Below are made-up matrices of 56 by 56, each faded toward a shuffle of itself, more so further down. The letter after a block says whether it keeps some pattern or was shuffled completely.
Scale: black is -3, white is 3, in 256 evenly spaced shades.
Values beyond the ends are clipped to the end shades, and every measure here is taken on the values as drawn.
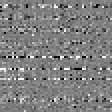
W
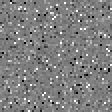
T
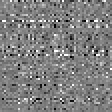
W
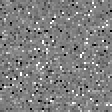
T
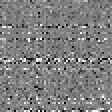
W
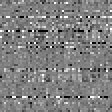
W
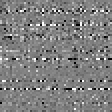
W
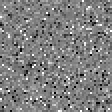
T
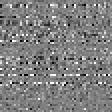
W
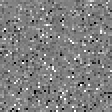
T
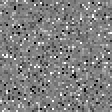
T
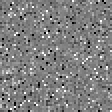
T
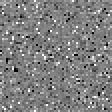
T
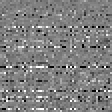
W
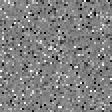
T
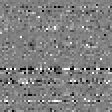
W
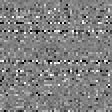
W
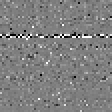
W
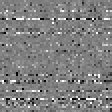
W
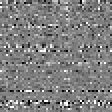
W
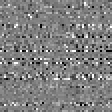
W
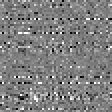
W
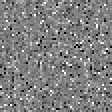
T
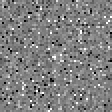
T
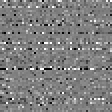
W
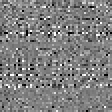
W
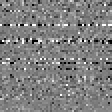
W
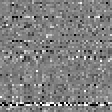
W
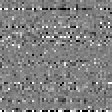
W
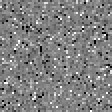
T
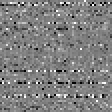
W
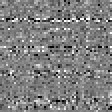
W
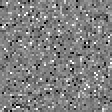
T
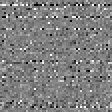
W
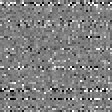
W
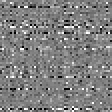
W
